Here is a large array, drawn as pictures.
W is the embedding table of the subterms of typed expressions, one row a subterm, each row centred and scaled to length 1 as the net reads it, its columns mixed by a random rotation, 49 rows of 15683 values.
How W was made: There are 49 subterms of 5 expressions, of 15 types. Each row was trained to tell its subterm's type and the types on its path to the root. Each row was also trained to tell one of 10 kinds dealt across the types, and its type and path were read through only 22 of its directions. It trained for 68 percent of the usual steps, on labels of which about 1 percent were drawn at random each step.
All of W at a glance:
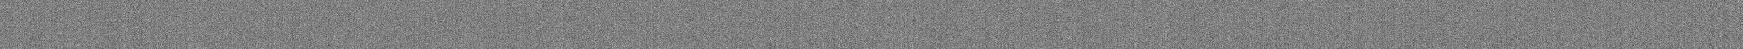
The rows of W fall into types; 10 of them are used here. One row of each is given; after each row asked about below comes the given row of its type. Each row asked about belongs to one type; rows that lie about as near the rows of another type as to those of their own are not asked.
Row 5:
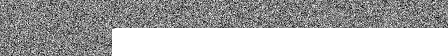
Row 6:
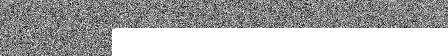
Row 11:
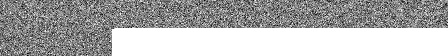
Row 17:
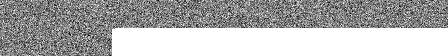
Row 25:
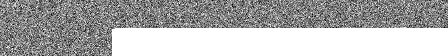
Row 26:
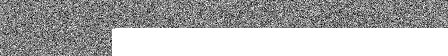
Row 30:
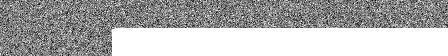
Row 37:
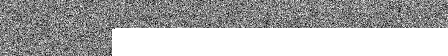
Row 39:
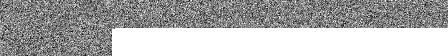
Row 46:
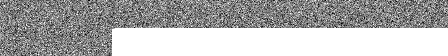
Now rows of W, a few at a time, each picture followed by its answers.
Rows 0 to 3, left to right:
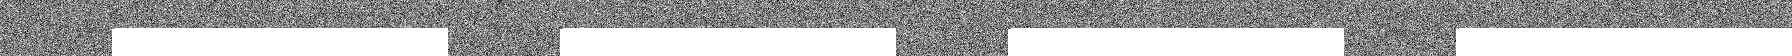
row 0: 30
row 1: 25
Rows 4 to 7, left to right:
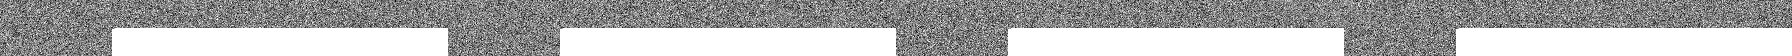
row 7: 25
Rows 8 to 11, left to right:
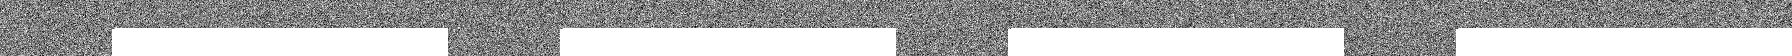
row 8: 25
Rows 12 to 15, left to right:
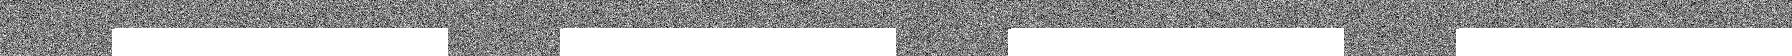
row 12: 30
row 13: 26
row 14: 37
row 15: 26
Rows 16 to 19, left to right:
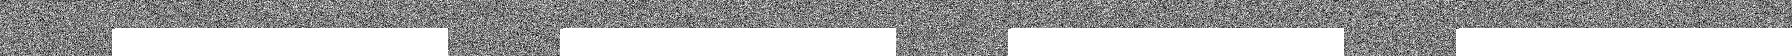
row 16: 37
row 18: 46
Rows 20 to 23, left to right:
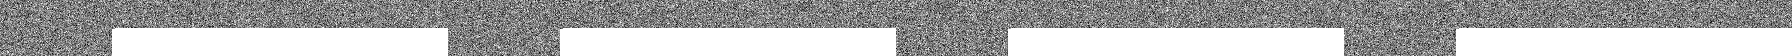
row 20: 6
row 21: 17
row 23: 26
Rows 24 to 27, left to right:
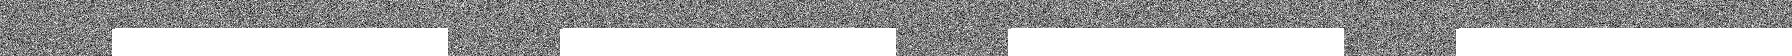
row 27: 11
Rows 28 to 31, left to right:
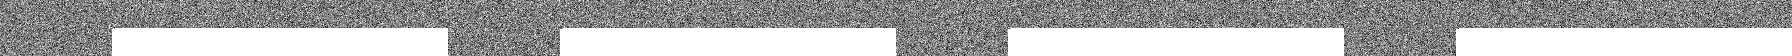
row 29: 25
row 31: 37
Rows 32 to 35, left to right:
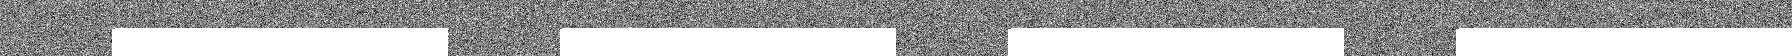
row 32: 26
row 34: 6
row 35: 37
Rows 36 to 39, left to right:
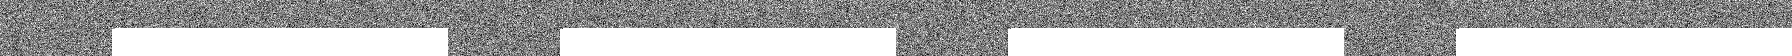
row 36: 46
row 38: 39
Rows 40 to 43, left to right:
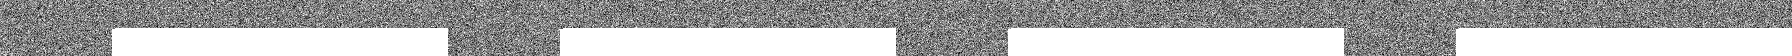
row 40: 6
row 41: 11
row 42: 26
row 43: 25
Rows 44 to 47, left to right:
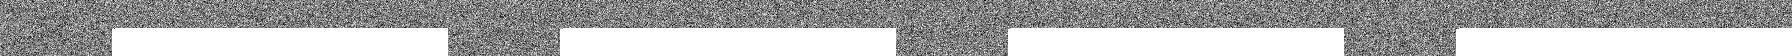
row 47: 30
